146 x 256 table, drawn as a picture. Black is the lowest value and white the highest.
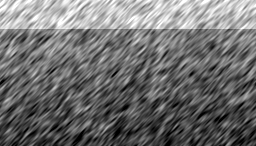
Grain: diagonal, up to the right. Seam: horizontal, 20% of the way down, the top part higher. Slope: up to the top. Lone odd cells: none.
